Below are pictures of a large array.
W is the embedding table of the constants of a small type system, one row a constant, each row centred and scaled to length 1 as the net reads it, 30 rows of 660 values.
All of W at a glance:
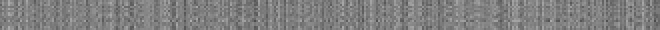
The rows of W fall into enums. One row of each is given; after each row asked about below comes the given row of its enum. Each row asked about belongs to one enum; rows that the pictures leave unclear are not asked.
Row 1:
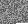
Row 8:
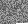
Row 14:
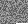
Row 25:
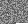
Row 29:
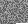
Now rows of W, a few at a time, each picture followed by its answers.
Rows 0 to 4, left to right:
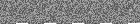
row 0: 14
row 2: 14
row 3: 29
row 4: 8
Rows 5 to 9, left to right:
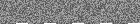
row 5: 14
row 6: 25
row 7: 1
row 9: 29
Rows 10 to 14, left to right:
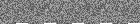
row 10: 25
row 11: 8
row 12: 29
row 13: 8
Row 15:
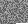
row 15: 29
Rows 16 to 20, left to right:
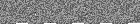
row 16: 14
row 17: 25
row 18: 1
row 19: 25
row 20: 1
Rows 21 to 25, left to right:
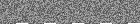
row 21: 1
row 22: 14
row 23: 25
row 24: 14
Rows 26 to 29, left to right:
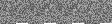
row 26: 14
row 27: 8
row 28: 8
